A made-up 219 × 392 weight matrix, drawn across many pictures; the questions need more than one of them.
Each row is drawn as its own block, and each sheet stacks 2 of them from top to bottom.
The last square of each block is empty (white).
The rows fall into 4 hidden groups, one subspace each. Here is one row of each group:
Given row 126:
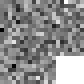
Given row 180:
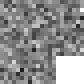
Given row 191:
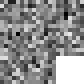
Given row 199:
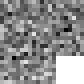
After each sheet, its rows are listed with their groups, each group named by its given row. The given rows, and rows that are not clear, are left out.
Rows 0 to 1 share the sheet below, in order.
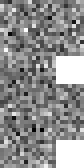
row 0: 180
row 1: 199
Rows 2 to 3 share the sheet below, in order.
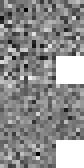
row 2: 199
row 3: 191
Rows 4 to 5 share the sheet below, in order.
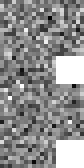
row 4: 180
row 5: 199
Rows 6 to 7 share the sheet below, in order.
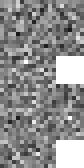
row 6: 199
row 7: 191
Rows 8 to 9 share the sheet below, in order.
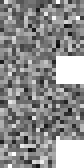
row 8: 191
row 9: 199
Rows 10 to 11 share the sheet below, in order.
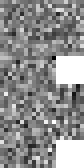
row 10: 126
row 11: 126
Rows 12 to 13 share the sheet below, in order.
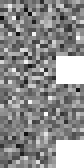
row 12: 199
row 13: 180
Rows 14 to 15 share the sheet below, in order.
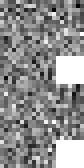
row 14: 126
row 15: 126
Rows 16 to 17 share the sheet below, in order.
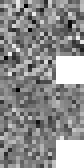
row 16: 199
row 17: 126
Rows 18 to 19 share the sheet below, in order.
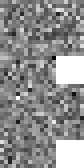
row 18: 126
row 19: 126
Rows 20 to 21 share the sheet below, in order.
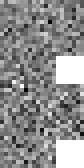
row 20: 180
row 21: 199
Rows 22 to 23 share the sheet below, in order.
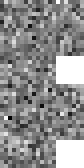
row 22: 191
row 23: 180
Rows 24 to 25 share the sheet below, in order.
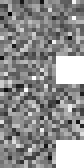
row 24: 199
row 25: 199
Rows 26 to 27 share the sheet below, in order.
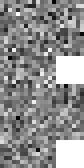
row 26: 126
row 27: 191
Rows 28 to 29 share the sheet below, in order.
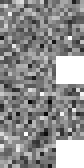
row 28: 199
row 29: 180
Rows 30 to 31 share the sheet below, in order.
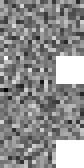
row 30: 126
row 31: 199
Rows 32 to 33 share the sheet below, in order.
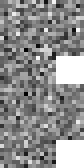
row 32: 180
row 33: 199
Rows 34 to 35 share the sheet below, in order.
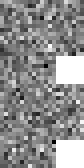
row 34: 180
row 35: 126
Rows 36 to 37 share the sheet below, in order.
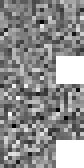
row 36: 180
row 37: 180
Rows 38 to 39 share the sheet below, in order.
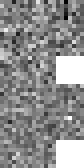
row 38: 191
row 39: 191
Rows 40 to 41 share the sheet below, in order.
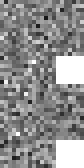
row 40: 126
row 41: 199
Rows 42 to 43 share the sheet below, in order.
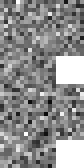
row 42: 126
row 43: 180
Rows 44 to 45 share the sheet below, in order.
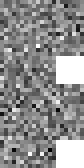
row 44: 180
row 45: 126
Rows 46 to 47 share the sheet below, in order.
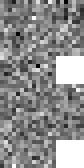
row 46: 191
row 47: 126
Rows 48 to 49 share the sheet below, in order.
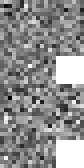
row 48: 199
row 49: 199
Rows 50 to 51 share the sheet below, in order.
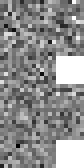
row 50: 199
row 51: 126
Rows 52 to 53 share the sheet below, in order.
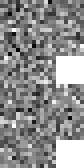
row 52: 199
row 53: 191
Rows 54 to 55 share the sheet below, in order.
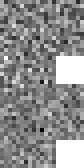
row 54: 126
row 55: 199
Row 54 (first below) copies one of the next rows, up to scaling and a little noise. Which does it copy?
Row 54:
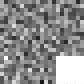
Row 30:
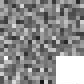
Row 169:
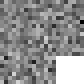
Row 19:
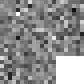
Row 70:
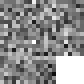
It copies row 30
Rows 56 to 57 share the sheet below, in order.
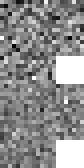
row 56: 199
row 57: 191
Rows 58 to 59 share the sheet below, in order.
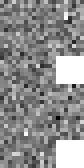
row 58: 191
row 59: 126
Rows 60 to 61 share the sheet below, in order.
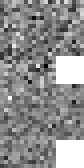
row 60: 191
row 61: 199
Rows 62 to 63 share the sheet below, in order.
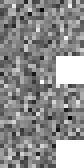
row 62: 126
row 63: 191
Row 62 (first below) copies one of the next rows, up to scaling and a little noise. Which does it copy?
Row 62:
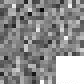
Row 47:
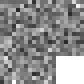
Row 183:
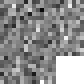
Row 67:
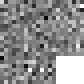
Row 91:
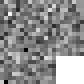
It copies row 183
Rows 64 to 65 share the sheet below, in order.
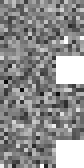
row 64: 126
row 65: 126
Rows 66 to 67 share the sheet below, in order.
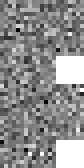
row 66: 191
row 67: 126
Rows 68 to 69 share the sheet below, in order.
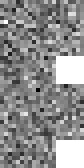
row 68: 126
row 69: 180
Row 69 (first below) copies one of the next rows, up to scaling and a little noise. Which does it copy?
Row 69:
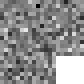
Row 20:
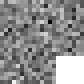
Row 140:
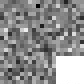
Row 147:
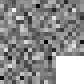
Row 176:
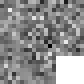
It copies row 140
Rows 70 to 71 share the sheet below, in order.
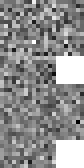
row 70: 126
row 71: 199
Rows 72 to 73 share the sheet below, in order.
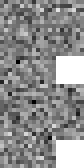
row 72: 126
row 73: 180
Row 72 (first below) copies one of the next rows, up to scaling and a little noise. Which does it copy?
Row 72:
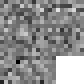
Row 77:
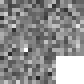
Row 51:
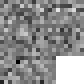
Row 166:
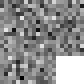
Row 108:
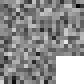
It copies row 51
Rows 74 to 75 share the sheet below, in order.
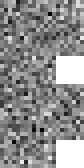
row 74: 126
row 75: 199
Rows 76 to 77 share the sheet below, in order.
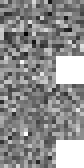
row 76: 199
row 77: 126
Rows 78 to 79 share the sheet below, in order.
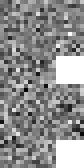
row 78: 191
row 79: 199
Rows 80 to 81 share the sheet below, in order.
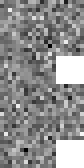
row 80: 180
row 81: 126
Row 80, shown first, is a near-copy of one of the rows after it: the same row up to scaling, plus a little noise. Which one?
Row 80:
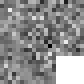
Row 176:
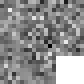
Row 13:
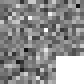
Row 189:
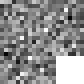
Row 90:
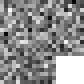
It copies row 176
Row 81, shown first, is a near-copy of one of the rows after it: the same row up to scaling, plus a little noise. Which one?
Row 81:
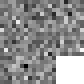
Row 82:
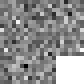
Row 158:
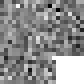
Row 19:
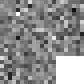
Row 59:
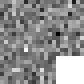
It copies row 82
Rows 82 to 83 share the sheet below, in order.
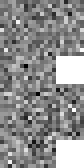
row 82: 126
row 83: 180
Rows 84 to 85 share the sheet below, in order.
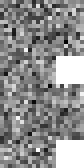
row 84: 126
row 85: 191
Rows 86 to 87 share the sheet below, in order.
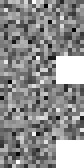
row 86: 180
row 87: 180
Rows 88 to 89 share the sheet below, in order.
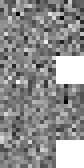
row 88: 126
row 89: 191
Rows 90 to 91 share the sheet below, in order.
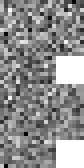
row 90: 180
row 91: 126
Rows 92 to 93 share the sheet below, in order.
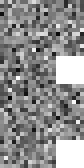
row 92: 180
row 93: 199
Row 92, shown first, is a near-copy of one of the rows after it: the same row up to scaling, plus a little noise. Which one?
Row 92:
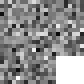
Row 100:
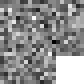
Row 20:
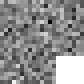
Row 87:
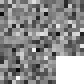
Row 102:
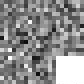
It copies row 87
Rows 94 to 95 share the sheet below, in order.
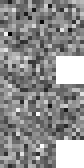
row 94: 180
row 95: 191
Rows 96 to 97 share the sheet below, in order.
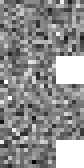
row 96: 126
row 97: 199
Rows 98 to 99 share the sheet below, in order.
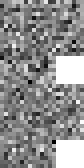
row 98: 191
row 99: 126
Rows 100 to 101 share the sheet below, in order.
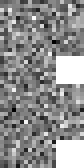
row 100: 180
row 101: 126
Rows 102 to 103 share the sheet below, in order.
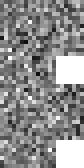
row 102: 180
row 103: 126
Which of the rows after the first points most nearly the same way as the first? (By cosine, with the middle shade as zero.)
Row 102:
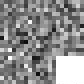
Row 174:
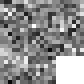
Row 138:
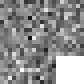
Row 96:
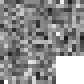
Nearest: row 138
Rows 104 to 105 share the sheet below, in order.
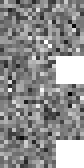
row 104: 180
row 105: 191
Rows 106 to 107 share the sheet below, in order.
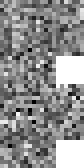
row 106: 191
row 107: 191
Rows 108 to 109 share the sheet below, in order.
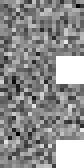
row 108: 126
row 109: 199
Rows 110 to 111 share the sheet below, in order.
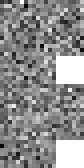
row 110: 199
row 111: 180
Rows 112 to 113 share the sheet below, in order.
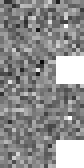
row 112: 191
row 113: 191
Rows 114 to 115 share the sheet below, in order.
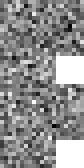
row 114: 199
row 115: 180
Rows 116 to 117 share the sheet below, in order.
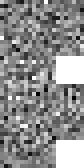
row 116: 199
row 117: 180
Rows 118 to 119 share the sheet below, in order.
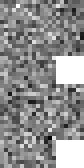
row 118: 126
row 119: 180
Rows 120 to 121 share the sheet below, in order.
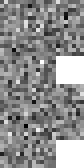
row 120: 191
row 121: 180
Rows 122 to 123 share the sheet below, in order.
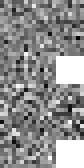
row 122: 126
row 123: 199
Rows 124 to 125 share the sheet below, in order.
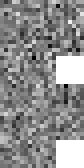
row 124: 180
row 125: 191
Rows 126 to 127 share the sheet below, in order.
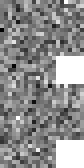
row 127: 191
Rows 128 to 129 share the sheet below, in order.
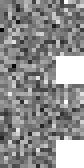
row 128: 126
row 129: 191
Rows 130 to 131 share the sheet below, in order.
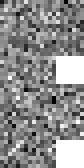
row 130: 126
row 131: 126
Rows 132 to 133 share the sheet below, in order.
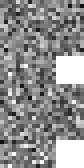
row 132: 126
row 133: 199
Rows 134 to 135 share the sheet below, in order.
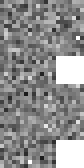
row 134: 199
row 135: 199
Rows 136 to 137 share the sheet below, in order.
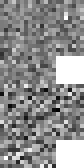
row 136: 191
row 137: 180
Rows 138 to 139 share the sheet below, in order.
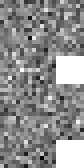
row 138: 180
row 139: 199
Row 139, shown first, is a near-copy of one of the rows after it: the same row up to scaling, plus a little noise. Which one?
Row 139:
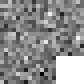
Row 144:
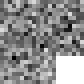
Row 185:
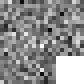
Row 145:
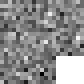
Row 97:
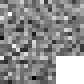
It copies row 145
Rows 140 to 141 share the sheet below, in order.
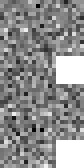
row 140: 180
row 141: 199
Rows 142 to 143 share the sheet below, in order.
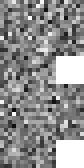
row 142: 180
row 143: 126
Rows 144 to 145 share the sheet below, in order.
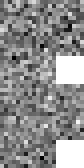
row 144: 199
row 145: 199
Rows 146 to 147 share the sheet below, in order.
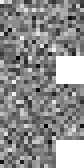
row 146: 180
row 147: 180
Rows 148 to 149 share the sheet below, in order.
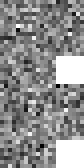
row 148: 191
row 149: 191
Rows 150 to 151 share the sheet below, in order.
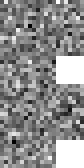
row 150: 191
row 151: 199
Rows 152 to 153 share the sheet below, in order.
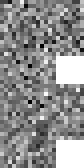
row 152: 199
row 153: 180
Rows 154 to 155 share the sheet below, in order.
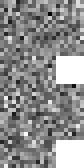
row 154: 126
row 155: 126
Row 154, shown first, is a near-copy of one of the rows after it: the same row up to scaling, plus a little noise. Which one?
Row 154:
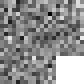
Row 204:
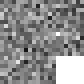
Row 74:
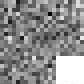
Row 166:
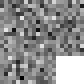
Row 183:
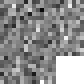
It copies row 74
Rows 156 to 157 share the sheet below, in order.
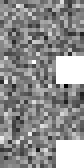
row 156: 126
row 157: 191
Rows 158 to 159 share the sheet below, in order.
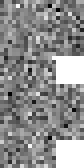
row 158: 126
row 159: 180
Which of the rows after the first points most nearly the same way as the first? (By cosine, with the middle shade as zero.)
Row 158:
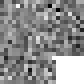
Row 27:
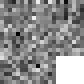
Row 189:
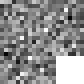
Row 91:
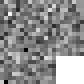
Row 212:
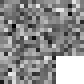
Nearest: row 91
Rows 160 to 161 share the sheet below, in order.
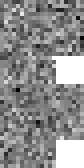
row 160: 126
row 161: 126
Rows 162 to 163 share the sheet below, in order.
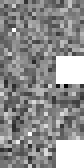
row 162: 126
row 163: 191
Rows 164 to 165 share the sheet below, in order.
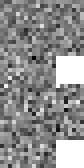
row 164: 180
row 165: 191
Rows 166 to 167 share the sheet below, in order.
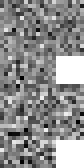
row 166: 126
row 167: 199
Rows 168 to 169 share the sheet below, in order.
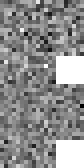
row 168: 180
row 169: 126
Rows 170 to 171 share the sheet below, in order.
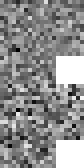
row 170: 199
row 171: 191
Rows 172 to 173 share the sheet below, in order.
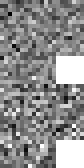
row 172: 199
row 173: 191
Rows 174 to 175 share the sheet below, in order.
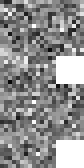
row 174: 180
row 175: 191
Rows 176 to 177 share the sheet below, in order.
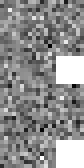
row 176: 180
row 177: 199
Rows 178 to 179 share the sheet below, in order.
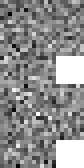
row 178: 199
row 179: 126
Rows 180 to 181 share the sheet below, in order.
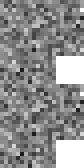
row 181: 180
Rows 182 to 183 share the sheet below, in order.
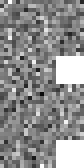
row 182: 191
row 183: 126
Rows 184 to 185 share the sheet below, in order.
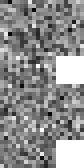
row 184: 180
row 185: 199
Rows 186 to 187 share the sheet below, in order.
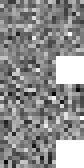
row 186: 191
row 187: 126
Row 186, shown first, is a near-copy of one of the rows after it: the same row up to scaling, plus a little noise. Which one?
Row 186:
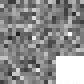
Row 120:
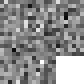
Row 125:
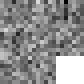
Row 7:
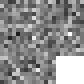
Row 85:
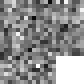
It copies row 7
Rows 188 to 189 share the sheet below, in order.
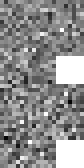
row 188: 180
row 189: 180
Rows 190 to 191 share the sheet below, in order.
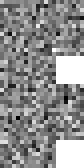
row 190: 180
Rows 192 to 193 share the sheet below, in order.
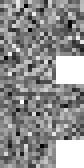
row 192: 199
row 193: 191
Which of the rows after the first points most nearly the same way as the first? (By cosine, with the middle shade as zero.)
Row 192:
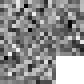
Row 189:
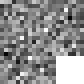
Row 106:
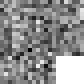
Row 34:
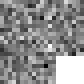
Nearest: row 106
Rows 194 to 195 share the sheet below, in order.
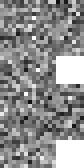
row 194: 191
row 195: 199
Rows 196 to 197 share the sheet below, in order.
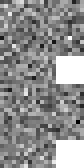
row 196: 199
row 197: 199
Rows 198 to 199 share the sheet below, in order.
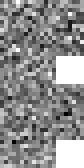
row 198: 199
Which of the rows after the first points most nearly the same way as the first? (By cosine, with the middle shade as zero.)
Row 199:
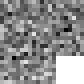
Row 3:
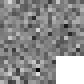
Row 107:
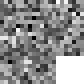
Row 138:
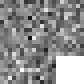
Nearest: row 107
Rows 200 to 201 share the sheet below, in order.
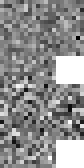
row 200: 199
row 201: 199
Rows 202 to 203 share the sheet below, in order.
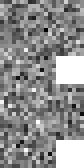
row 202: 180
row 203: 126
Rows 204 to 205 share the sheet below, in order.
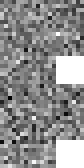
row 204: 126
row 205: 199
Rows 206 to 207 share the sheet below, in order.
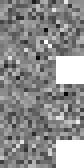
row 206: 180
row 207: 126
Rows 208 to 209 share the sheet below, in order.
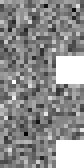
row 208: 180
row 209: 180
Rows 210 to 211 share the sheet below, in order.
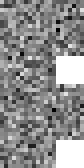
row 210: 180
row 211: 126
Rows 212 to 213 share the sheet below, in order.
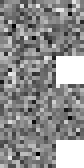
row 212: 126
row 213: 191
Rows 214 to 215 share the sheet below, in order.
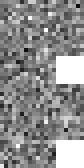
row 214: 180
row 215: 126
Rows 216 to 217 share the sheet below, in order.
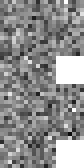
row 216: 191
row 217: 180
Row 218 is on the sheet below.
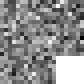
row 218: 126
